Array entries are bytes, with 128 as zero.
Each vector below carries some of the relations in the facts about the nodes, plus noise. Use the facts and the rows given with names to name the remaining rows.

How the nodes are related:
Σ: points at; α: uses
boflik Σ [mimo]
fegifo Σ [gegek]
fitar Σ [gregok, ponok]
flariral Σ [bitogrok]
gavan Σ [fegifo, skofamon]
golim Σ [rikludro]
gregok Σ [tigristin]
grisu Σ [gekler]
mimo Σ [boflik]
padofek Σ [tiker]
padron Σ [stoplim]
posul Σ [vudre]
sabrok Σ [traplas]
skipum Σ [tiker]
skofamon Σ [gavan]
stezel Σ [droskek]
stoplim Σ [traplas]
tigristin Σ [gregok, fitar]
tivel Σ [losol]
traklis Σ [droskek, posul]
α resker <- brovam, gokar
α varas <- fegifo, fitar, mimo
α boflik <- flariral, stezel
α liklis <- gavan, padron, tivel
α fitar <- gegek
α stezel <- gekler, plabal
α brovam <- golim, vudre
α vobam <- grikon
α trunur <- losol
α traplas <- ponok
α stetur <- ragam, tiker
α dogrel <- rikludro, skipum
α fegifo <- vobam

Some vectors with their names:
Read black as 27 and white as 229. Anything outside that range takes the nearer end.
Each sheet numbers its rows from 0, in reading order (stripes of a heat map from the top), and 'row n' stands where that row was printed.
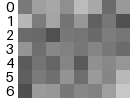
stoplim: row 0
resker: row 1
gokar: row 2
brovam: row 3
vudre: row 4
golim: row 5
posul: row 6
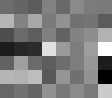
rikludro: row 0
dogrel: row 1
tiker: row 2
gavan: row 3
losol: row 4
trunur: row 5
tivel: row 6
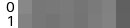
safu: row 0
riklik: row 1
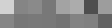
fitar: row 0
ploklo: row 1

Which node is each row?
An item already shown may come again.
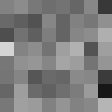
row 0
vobam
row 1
ragam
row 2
tiker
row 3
fitar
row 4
sabrok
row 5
ponok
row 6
losol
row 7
stezel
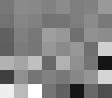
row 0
grisu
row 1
droskek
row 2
fegifo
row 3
padron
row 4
traplas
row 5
skipum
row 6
boflik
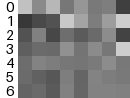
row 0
varas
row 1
skofamon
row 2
grikon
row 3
tivel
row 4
droskek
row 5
rikludro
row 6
rikludro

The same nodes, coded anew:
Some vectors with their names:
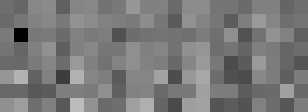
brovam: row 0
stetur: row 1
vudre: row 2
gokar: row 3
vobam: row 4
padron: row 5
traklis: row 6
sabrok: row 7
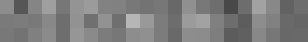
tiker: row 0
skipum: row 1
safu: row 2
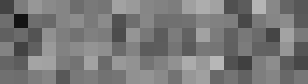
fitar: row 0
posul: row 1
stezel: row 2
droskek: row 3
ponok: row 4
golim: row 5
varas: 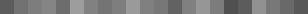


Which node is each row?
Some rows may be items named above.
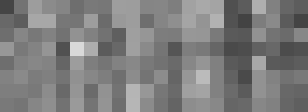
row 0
fitar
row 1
ponok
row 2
flariral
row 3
traplas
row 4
fegifo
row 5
tivel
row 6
skipum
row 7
dogrel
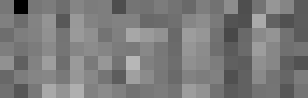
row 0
vudre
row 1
gegek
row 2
skofamon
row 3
ragam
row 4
rikludro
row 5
boflik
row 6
losol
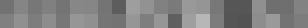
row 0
flariral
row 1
gavan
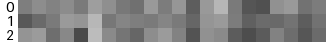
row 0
gavan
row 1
trunur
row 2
stoplim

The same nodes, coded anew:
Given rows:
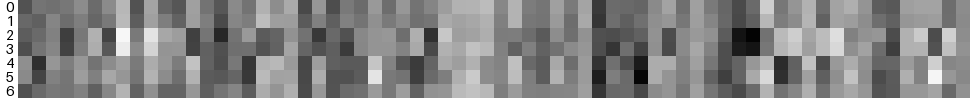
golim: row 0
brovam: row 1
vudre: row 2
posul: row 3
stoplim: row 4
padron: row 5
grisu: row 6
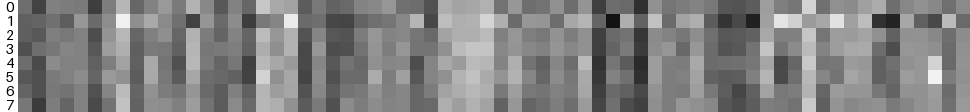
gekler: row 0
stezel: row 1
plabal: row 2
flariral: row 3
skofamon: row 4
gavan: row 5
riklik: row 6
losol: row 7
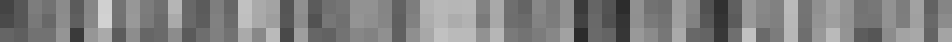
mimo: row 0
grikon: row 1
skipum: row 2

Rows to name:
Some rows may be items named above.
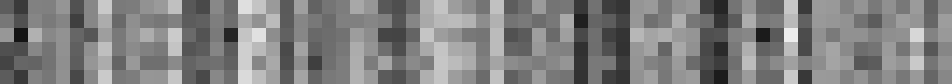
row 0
gegek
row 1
dogrel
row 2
traplas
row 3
fegifo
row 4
tivel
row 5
gegek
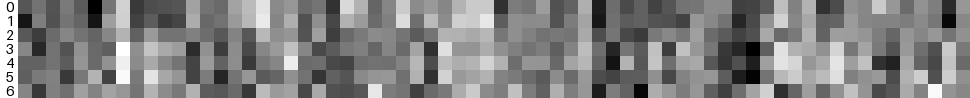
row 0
ponok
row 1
fitar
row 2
ragam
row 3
droskek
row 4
stezel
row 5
vudre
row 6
padron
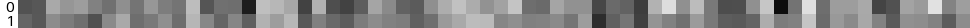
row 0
sabrok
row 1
boflik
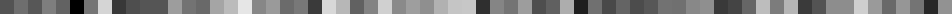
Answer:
ponok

